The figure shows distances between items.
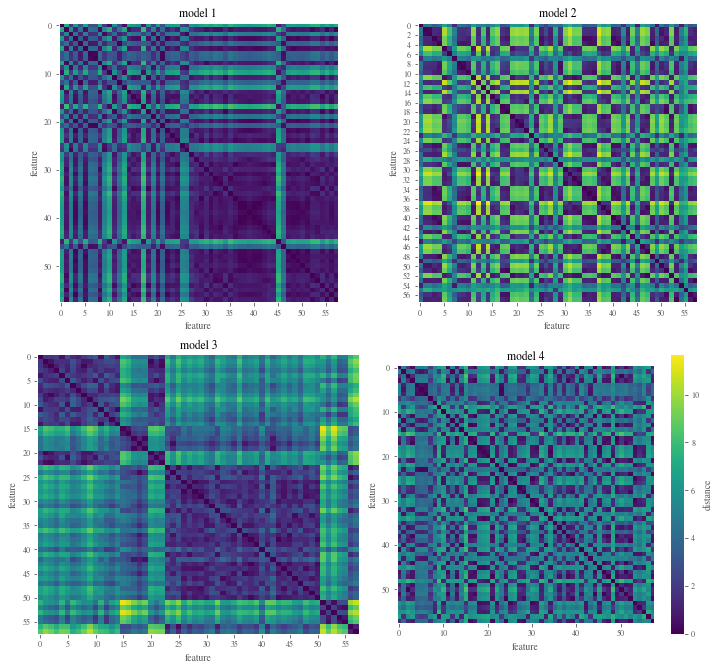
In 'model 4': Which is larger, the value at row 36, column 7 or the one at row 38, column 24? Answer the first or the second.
the first
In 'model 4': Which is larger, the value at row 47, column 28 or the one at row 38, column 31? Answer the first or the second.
the second
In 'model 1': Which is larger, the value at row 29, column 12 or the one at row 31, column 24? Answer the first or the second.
the first
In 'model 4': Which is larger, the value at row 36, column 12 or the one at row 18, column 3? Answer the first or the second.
the second
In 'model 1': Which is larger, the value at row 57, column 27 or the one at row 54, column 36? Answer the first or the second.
the first
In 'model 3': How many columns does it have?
58
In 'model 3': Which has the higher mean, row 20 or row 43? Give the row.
20
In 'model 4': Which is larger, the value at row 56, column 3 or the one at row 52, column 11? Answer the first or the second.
the first
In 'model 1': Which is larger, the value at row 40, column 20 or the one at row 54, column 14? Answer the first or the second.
the second
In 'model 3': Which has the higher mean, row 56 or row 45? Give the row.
56
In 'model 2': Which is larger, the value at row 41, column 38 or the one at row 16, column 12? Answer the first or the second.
the second
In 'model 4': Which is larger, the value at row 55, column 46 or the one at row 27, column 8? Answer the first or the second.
the first
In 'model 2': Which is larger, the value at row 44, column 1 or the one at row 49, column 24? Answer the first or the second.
the first
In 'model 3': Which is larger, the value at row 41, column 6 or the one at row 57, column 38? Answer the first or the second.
the first
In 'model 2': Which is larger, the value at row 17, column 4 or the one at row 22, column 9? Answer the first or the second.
the second
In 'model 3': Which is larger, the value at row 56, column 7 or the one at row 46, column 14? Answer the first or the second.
the first
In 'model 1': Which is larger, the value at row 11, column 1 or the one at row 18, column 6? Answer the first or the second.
the second
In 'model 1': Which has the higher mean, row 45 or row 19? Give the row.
45
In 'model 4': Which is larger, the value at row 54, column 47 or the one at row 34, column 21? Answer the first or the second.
the second
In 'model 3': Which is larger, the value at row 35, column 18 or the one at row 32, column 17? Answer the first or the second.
the second
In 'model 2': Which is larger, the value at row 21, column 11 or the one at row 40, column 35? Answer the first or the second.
the first
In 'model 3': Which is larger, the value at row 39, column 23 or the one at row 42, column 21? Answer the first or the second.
the second
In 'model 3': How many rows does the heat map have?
58
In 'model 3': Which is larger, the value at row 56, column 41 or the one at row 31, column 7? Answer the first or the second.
the second
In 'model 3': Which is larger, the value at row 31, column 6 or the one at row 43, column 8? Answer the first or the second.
the second
